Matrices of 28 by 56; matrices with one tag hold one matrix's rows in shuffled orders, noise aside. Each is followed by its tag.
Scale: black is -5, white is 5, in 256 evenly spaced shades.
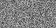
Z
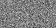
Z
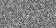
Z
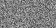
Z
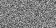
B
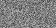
Z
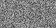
Z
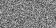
B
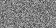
Z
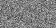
B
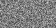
B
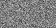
Z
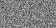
Z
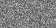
Z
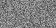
Z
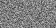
B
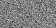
B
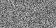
Z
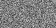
B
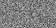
Z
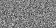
Z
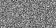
Z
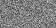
B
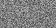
Z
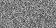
Z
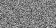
B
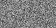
Z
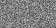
Z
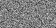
B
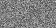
Z
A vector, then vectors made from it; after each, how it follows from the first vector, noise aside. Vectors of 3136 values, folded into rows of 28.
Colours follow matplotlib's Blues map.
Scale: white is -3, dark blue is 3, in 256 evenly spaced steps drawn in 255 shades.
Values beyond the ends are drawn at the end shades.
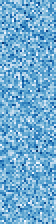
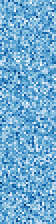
reversed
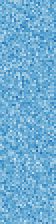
shrunk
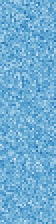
shrunk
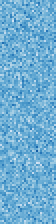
shrunk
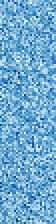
reversed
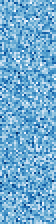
reversed
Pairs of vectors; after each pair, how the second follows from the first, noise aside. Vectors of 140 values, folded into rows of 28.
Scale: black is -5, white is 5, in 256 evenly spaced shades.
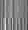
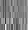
sign-scrambled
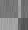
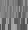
sign-scrambled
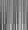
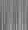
shrunk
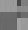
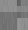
shrunk
